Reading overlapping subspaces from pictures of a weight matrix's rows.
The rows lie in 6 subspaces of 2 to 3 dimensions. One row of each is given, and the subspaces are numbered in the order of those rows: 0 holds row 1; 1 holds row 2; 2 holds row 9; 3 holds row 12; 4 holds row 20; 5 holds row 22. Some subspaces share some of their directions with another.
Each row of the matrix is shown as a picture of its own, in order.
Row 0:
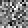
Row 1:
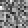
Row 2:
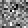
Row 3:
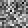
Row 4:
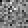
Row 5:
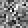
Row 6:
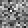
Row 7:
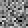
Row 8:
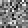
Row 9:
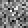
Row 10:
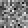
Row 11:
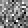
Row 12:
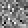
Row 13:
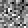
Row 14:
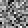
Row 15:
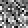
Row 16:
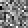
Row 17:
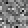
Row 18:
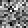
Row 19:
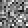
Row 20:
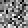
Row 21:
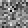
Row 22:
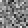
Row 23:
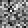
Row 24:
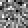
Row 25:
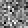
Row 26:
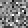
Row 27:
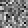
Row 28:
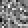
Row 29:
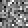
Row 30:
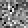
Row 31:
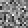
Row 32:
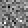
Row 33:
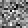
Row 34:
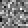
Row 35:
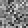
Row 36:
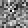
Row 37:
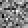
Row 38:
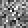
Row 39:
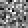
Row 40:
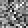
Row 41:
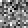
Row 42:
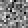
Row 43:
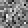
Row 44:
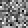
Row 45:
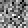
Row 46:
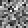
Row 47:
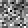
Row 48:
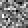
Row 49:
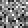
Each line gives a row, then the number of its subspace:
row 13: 4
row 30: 3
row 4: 5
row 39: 0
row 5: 2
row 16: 0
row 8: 4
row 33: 1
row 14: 5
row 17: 2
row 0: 4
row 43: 2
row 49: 2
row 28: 3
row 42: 0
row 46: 1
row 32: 3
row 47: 4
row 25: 3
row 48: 1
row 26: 0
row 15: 2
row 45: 4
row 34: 3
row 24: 1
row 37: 1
